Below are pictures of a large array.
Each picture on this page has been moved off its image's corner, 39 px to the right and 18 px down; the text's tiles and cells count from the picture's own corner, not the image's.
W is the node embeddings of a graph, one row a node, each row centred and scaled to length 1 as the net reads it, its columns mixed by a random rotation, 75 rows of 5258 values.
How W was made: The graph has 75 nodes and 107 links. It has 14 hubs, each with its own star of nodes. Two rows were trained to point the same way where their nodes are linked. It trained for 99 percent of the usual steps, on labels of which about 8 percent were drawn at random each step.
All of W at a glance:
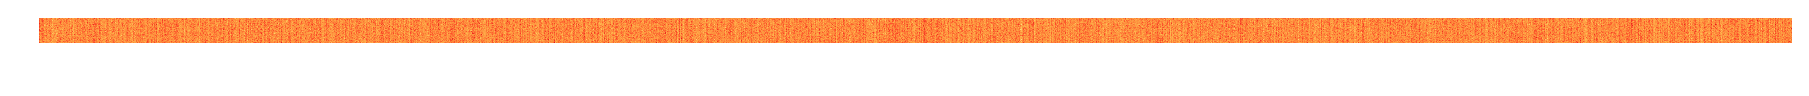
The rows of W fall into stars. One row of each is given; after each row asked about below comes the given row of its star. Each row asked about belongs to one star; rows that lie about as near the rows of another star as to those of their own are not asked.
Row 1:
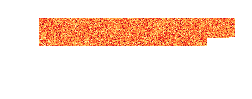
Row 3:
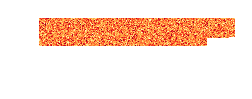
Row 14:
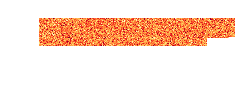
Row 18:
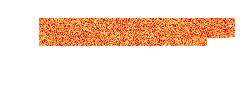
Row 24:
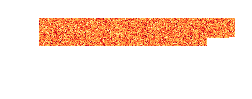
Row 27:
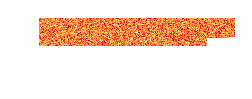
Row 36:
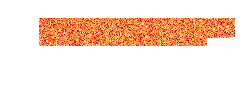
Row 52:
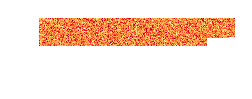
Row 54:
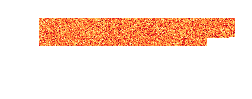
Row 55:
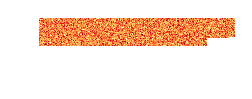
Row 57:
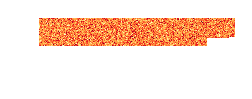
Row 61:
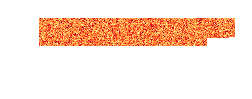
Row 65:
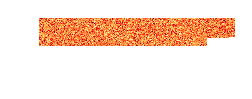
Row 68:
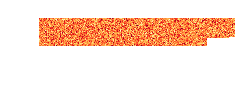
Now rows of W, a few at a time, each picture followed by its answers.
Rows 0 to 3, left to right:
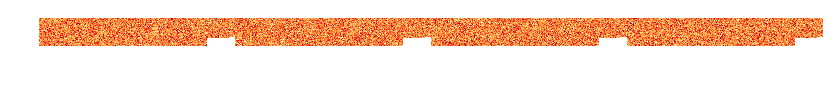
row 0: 52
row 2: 3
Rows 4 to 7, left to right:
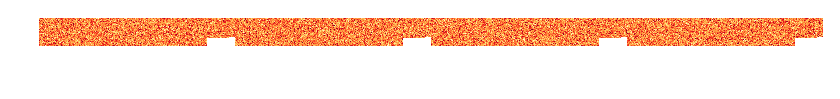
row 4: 27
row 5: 68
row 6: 27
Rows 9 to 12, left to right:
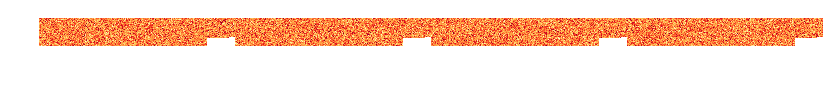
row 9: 36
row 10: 57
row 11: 24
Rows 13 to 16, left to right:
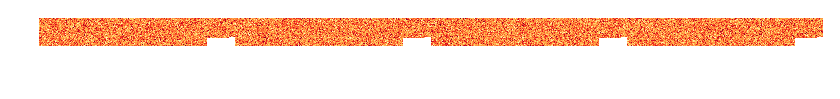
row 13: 36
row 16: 57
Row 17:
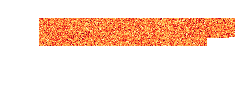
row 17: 18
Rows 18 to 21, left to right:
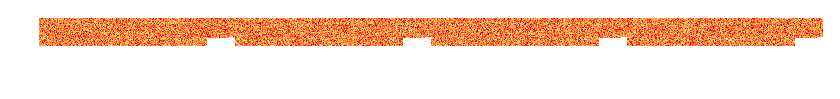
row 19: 55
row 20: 18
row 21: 27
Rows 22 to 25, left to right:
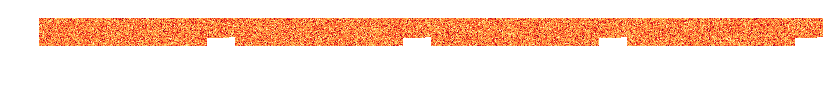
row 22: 14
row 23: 57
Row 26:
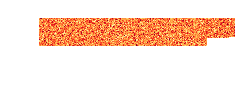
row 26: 65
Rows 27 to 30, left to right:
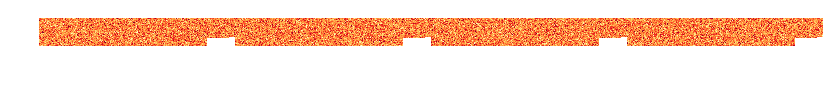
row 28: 61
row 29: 65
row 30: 52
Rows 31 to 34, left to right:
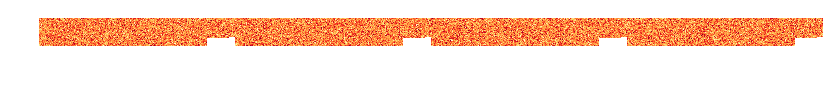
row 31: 3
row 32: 3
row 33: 27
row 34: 55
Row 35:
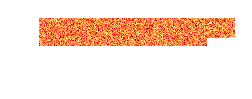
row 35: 52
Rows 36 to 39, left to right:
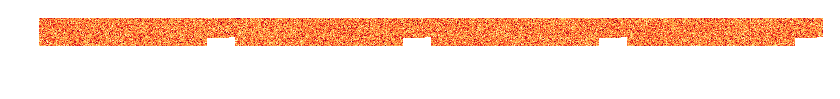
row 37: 57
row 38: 65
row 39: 14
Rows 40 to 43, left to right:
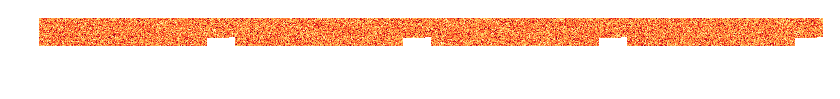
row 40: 55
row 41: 24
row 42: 54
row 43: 68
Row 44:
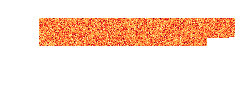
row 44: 1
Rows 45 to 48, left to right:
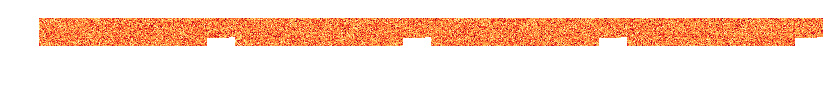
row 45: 54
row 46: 1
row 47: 68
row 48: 52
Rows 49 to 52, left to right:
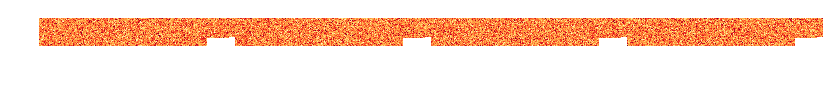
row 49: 3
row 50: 27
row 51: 14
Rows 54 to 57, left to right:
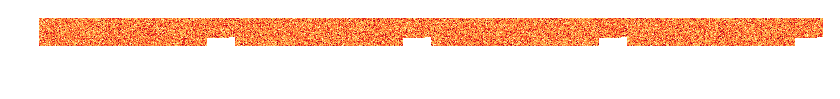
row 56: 65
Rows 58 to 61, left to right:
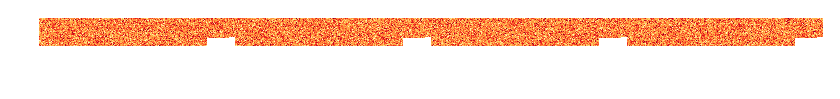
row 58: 1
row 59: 14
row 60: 1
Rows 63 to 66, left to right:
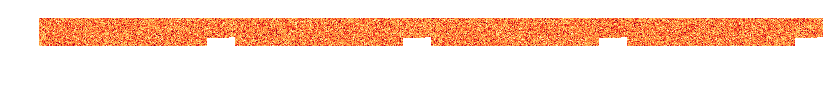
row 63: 3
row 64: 55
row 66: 52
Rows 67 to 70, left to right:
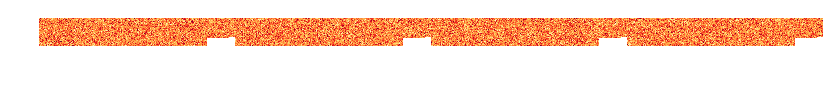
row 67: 61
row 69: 61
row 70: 57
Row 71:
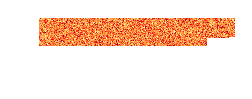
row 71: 55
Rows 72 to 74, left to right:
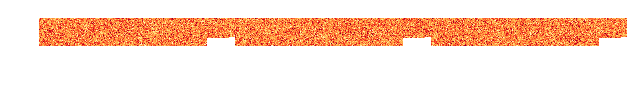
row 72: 14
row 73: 65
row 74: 61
